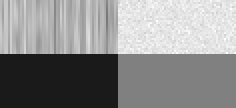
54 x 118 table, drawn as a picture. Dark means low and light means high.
The table splits into 2 rows of 2 panels. Panel 1,1: high, streaked downward. Panel 1,2: very high, fine-grained, faint in contrast. Panel 2,1: very low, flat. Panel 2,2: middling, flat.
